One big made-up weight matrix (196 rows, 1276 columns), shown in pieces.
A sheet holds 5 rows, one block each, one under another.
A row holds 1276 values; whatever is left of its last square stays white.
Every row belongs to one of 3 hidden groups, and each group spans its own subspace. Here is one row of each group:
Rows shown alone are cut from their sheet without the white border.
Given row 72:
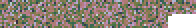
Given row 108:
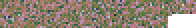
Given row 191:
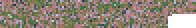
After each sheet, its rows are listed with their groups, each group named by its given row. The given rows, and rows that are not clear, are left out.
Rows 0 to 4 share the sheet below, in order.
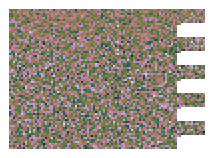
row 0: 108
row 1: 108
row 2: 72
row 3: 108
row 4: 72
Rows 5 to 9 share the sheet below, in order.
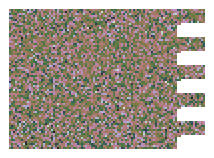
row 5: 191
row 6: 191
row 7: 108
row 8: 108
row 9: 72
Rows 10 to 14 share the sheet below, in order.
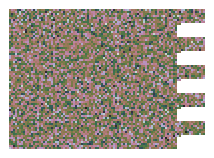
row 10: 72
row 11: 108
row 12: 108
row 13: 108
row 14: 108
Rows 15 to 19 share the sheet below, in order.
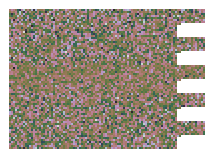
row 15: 72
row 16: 191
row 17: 108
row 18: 108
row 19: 72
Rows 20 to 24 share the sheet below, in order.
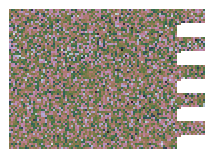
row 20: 108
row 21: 191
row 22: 108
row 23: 72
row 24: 191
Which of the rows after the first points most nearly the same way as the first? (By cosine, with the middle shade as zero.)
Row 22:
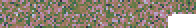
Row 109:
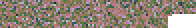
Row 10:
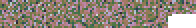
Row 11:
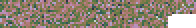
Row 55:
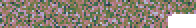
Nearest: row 55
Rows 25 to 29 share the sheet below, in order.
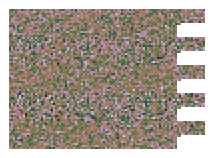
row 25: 108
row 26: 72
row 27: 191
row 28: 72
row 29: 108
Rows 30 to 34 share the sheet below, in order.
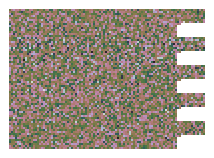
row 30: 108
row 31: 72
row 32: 191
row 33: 108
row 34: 108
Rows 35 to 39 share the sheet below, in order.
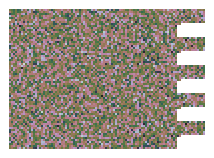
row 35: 191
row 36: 72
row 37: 108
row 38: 191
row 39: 72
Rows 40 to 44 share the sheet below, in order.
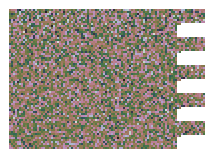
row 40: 72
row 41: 72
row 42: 108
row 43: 108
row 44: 108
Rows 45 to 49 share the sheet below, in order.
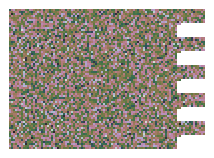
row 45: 108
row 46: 72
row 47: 191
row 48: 191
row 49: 72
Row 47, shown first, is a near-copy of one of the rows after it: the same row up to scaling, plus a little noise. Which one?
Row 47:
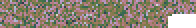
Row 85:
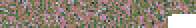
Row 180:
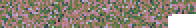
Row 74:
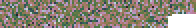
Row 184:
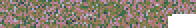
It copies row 184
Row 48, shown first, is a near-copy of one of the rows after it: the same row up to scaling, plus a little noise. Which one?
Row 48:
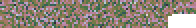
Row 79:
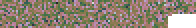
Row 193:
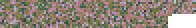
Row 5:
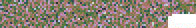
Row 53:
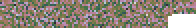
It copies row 53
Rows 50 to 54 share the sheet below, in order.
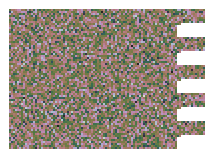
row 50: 191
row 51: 72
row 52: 108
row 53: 191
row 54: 72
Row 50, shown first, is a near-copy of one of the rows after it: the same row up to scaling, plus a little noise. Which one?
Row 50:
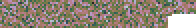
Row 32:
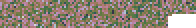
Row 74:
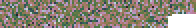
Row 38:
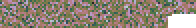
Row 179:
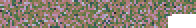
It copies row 38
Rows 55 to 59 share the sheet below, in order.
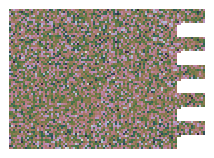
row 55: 108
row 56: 108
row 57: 191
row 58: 108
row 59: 108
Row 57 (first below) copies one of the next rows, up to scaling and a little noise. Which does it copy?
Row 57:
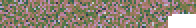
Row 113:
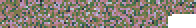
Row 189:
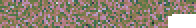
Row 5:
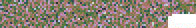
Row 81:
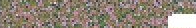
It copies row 5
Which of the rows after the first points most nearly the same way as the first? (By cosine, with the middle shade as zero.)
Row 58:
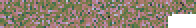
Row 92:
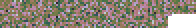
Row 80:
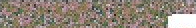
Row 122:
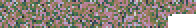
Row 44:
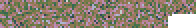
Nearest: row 44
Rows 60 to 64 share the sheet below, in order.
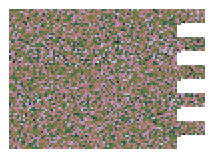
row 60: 108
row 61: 108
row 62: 108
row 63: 72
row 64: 108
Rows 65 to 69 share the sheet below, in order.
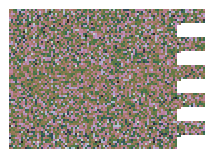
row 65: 72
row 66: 72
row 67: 108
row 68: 191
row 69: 108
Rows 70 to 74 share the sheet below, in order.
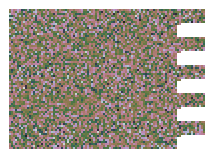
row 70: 191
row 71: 108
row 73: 108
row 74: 191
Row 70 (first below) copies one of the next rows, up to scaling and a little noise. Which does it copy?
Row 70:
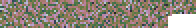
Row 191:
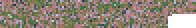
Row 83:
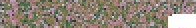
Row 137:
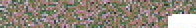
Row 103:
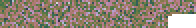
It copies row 137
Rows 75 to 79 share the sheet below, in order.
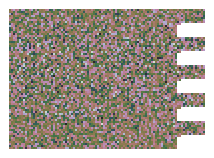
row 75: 108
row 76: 72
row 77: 72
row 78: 191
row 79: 191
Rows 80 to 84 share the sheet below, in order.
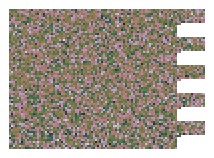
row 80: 108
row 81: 191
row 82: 108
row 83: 191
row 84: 108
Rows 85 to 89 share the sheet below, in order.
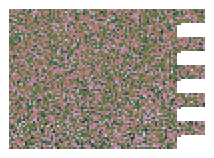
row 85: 191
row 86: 191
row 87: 108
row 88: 72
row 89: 72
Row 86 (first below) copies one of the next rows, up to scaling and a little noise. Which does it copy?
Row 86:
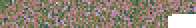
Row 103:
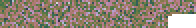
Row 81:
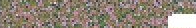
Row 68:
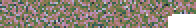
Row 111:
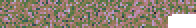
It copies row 103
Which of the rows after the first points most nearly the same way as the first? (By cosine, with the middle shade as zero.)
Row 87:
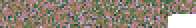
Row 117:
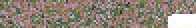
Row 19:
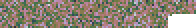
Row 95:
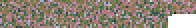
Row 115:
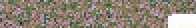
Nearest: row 117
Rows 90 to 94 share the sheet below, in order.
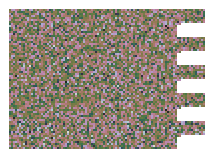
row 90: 108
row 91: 191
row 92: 191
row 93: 108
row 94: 72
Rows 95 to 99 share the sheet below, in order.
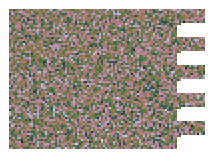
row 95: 108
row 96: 191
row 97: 72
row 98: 108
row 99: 108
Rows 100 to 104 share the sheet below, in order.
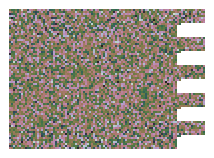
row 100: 191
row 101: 108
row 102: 108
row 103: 191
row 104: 108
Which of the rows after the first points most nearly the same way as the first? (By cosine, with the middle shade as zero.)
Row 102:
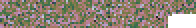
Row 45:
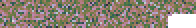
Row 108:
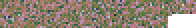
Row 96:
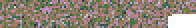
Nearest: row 45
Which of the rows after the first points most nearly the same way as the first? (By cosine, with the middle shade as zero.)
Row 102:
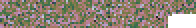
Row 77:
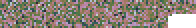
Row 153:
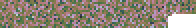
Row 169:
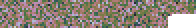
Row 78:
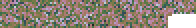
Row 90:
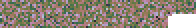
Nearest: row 90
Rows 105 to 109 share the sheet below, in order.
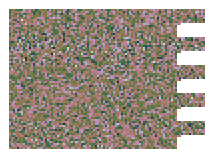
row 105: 191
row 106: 72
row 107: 108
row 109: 191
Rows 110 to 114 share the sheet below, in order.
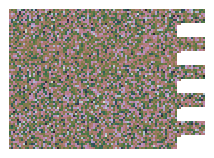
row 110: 72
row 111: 191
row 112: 72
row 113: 191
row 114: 72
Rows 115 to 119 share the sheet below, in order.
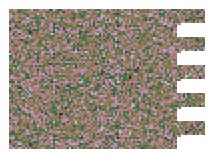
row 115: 108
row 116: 108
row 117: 108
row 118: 191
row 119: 108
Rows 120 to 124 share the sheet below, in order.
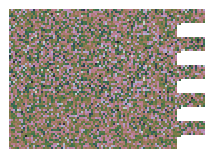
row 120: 72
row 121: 108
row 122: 72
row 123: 108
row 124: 191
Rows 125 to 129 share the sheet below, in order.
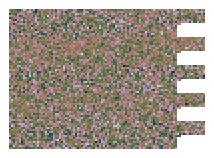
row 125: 191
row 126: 108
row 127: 72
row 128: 108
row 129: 108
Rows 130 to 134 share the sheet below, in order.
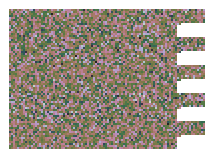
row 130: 72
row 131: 191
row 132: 108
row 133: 191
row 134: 191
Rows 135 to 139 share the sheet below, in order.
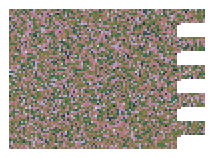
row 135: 72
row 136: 191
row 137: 191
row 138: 191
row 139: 191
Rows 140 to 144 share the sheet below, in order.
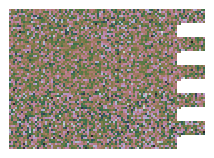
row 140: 191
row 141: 108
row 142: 108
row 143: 72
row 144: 72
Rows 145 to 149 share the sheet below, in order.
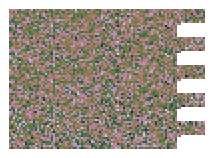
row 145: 108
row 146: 108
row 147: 108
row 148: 108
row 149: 72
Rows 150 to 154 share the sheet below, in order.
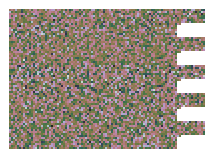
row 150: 191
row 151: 72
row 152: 72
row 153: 108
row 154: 72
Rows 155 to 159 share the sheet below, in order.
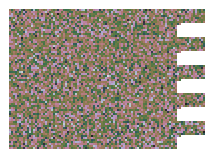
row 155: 72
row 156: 191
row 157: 191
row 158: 108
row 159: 72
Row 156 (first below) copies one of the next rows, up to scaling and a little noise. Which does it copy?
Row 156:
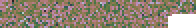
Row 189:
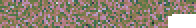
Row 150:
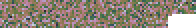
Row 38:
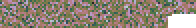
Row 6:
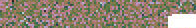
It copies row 6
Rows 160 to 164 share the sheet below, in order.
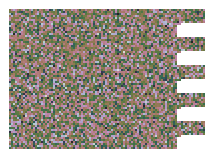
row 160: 108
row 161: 108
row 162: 108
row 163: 72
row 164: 191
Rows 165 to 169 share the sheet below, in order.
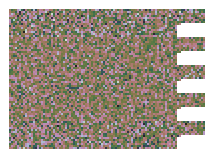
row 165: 72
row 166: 191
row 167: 108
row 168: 72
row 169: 72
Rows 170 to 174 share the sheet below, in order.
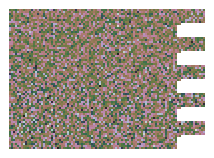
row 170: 108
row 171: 108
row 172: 191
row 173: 72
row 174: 72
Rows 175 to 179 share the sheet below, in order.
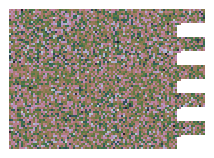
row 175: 191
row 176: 108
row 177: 108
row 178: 108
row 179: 191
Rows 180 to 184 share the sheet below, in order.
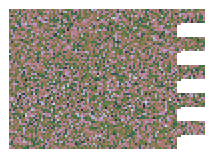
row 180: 191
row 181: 108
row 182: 191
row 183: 72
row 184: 191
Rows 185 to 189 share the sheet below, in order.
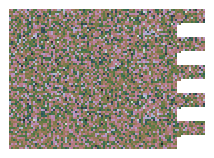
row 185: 72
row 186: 72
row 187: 191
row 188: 72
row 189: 191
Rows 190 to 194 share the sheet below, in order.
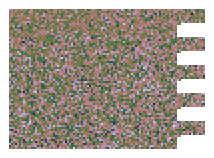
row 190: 108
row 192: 72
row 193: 191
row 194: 191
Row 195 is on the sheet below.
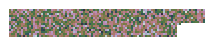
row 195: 72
